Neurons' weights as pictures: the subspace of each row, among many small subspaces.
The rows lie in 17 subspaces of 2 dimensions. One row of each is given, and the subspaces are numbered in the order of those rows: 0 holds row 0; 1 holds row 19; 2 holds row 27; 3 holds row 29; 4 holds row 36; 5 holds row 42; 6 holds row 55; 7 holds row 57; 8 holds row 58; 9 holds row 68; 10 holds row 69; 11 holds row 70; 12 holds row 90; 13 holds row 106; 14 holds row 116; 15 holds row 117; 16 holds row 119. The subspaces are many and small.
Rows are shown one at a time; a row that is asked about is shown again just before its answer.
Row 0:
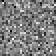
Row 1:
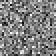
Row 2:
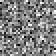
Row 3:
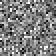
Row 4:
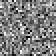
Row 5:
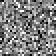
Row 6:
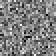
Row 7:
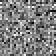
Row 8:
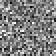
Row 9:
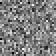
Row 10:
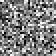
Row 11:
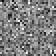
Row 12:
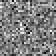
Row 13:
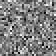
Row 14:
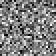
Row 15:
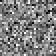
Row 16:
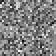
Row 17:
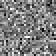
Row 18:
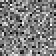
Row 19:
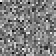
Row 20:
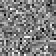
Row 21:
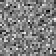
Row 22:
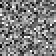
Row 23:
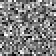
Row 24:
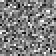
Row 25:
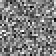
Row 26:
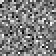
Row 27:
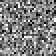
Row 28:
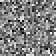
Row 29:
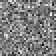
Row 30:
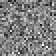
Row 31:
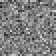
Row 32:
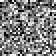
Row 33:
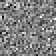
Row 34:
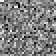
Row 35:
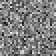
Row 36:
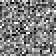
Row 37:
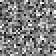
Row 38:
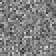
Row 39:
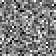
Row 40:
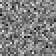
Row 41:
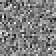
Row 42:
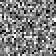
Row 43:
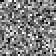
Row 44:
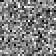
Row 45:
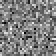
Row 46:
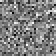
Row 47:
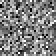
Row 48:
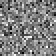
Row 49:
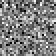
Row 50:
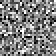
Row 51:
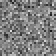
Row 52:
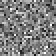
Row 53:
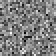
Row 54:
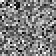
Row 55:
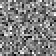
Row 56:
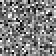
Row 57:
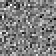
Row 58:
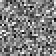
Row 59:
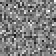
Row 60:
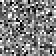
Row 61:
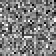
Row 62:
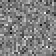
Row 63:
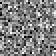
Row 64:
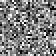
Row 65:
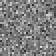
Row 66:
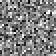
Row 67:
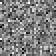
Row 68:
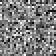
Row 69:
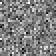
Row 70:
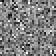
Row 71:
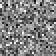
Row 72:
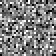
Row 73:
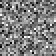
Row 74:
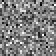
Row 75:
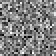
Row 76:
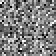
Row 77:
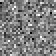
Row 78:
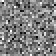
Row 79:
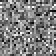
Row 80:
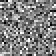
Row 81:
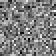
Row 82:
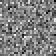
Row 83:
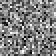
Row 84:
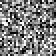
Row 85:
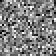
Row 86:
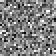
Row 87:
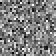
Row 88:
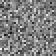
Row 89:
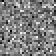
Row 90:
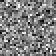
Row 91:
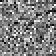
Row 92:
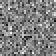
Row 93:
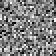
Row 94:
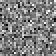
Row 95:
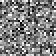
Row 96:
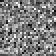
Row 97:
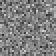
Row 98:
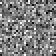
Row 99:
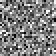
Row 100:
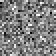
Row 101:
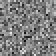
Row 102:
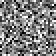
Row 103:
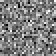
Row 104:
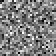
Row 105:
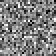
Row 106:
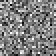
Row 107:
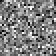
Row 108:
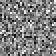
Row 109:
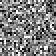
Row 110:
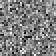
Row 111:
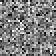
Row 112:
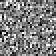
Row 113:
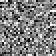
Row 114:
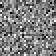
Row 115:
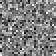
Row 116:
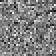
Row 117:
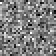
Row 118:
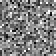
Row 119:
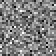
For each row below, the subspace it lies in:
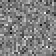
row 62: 3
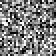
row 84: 13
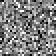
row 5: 16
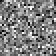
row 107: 8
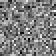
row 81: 9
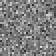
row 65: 11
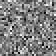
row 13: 3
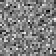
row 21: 12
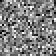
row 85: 8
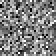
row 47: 12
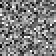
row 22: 16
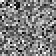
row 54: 7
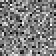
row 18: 13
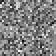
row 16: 7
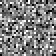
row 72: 9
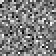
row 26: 5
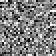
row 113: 14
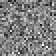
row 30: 3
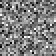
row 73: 16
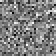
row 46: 14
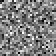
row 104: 5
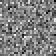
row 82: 6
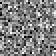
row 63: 15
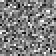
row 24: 12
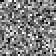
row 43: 5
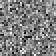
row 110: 4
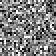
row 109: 1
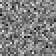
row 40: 16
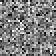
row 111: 10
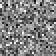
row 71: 0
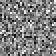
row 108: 5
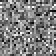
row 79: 9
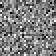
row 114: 12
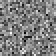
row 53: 4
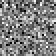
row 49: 0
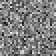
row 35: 13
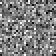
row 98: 9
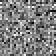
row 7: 9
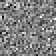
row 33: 7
